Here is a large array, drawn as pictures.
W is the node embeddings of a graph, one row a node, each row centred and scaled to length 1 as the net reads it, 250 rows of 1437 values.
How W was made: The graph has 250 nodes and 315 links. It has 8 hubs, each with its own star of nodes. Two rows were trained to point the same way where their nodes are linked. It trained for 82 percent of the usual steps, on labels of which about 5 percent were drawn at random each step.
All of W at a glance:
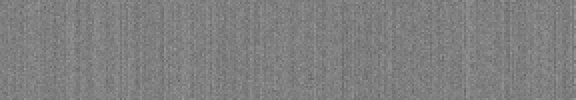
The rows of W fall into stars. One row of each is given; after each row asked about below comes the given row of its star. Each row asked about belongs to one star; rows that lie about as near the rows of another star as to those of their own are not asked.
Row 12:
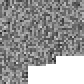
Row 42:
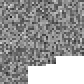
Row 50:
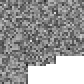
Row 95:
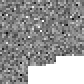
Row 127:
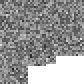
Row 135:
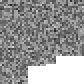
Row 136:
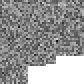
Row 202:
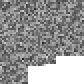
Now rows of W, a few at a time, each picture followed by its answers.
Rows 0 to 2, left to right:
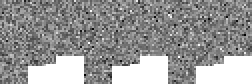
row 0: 202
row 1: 202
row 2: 135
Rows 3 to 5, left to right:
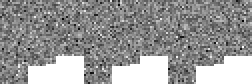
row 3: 95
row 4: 202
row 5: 136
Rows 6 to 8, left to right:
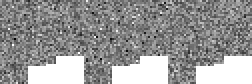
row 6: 12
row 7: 136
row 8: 50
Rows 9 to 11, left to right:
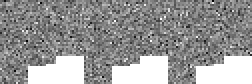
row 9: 136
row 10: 127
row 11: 202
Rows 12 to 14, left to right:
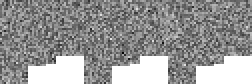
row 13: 135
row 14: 136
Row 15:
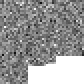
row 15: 127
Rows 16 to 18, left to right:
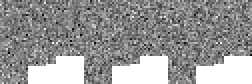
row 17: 12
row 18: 12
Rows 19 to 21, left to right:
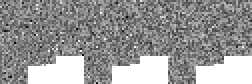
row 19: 135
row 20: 127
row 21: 136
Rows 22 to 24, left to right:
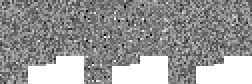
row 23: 50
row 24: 42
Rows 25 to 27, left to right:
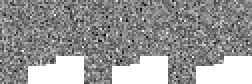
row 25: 42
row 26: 50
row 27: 136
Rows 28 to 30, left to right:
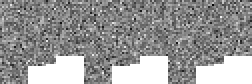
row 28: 42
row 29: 202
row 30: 42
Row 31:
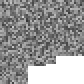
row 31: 127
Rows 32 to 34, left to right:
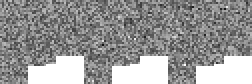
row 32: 127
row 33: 95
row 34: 50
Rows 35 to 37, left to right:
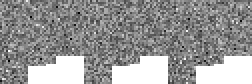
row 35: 95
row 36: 127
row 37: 202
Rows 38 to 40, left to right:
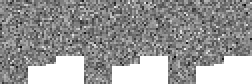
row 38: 42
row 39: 12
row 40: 95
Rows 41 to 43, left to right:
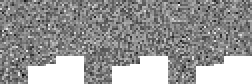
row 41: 202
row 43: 42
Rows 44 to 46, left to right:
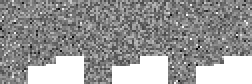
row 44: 135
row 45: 202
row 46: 95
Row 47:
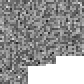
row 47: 42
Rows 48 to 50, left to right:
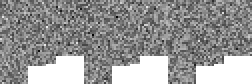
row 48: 136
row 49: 95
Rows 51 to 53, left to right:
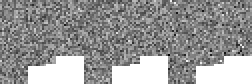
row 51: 135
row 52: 50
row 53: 136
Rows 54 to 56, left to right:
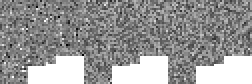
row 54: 135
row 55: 12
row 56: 136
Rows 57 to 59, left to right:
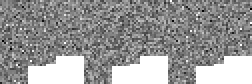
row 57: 50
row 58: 136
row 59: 136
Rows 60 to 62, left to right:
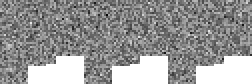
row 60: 12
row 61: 202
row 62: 95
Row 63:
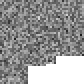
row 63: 12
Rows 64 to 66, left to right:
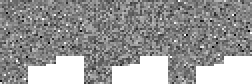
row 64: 50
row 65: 202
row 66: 50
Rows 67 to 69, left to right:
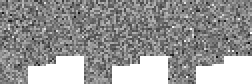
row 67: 12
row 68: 12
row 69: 127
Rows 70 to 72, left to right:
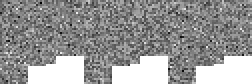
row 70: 136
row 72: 136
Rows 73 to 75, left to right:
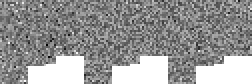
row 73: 127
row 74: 135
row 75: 202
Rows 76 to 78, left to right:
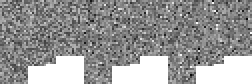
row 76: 42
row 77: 12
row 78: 202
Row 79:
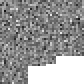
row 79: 12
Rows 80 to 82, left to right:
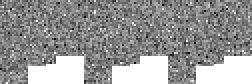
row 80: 50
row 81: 50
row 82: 127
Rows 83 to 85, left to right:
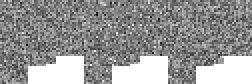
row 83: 42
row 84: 127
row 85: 95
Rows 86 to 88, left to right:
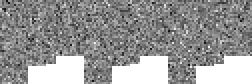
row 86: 12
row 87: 42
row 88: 202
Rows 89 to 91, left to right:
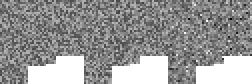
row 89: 136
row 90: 135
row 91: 95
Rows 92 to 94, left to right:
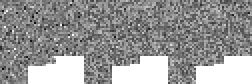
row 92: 95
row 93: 12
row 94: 127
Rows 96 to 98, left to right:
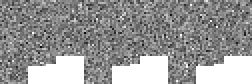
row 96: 42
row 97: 12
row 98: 95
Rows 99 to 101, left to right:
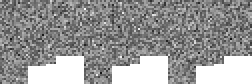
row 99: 135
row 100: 12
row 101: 12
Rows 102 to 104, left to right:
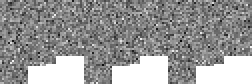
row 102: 42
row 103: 12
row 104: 42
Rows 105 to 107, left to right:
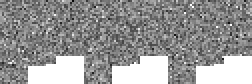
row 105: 42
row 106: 12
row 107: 95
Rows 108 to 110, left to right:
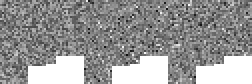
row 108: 12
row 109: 136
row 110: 12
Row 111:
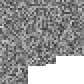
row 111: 42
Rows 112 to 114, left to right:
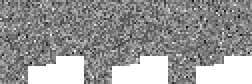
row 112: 127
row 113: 135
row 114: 202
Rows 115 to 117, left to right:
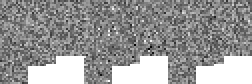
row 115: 202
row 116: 127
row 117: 127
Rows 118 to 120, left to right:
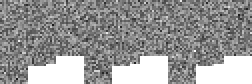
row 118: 127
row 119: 50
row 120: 202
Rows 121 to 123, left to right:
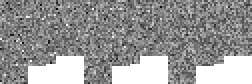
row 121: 50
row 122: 202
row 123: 127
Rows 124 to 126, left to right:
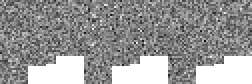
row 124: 50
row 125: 12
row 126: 202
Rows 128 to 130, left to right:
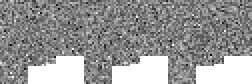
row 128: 135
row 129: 42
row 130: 12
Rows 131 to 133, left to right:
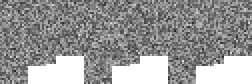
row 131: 135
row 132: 95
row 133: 135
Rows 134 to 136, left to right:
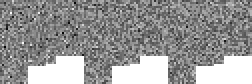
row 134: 135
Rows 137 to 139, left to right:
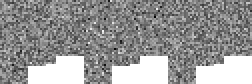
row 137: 42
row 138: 202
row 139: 42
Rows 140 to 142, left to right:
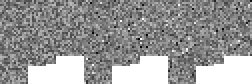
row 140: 50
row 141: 50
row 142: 42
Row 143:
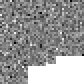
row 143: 135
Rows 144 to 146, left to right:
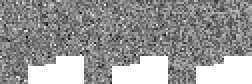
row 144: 127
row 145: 12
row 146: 95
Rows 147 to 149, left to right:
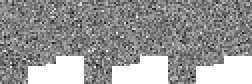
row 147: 42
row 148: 42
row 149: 42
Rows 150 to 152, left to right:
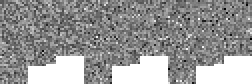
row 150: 127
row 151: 12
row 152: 50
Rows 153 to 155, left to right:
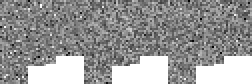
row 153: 127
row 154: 50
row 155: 12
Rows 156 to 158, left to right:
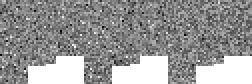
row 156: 136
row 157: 202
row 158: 135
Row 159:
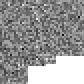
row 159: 95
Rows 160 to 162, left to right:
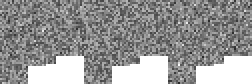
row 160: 12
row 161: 42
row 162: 95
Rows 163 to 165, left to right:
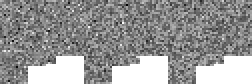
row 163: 42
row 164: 95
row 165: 95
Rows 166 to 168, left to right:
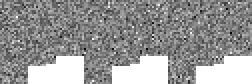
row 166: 135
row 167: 95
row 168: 135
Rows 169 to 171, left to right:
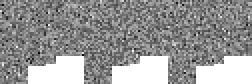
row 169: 202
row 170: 135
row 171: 12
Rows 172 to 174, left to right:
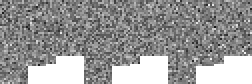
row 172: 12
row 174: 127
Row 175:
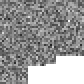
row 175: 50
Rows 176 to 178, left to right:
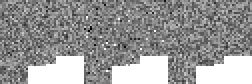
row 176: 135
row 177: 135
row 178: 202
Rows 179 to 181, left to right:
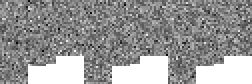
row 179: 127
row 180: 202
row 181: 42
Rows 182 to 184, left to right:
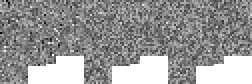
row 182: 12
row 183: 136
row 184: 95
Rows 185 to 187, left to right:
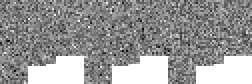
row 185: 136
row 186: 127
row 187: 136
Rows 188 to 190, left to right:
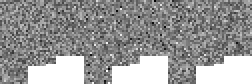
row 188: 42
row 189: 135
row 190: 95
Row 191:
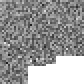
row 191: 127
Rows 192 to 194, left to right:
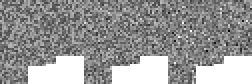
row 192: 95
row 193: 136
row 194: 136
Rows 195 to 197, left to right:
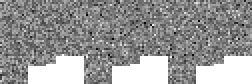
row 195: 127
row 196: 95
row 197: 95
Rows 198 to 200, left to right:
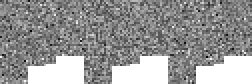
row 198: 127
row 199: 42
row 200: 127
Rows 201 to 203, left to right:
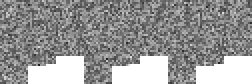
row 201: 12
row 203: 50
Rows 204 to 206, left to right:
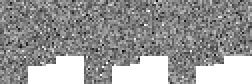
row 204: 42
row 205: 95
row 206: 42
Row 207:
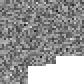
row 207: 42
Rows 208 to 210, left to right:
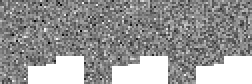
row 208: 50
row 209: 127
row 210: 95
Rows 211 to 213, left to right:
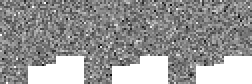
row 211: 202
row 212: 202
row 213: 202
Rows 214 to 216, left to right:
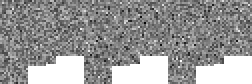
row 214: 50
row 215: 42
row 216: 42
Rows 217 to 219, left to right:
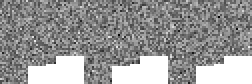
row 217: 202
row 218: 50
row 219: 95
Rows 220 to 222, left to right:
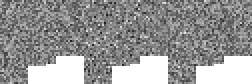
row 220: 12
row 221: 42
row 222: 95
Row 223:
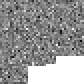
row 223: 136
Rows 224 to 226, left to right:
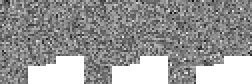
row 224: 12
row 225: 136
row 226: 202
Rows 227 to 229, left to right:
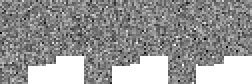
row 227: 12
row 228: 12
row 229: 136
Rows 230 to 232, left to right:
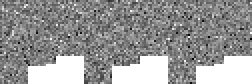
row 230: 95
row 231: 202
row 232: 50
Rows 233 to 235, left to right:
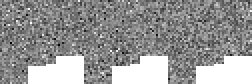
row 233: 12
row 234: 202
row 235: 135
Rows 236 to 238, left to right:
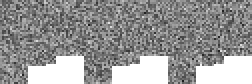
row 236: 12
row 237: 42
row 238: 136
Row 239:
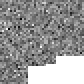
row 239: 202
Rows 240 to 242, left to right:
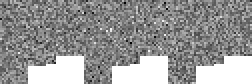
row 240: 50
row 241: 136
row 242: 42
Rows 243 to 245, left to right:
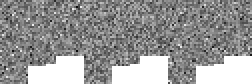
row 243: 202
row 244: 42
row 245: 12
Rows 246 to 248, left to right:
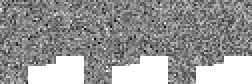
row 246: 12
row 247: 135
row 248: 127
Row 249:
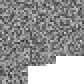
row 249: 135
